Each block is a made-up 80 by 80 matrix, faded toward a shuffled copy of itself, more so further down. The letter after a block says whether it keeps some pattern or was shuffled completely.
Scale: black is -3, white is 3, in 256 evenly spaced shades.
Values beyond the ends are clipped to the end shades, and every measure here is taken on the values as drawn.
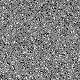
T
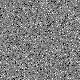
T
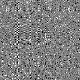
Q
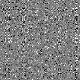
Q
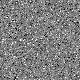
T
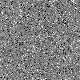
T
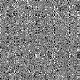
Q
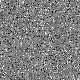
T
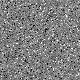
T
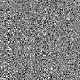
Q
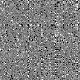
Q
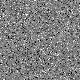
T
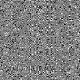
Q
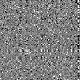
Q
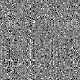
Q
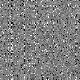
Q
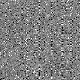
Q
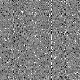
Q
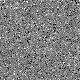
T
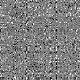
Q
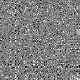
Q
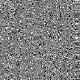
Q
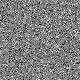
T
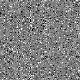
Q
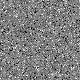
T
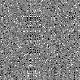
Q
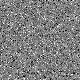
T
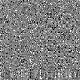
Q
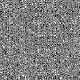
Q
